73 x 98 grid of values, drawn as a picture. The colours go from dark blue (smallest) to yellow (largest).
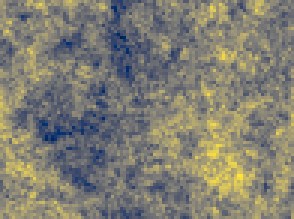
Odd rows or columns: none. Stripes: none. Grain: blotchy. Average level on the scale: 50%. Ninth with the highest average: bottom right. Histogram: bell-shaped.
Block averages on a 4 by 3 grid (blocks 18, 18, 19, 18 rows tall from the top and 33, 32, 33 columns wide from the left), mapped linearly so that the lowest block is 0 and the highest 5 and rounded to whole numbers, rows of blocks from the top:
2 0 3
2 0 3
0 2 5
3 1 5
